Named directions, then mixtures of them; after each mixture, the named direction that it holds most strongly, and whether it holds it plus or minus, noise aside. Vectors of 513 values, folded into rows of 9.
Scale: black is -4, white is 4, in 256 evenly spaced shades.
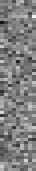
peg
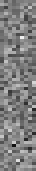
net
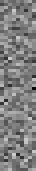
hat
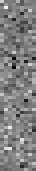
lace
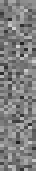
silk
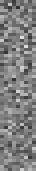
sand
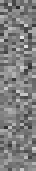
sand, plus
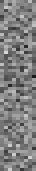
sand, minus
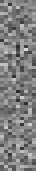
sand, minus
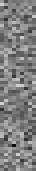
net, plus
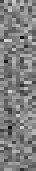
sand, minus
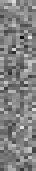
sand, minus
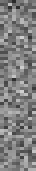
sand, plus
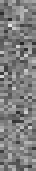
silk, plus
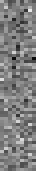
lace, plus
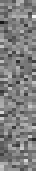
peg, plus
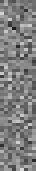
silk, minus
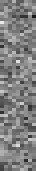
peg, minus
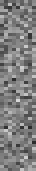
sand, plus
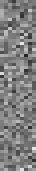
silk, minus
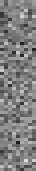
silk, plus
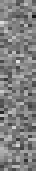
peg, minus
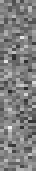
net, plus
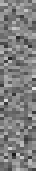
hat, minus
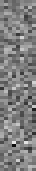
net, plus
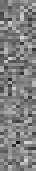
silk, plus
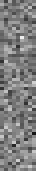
net, plus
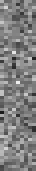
peg, minus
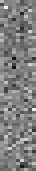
lace, plus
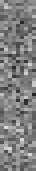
lace, plus
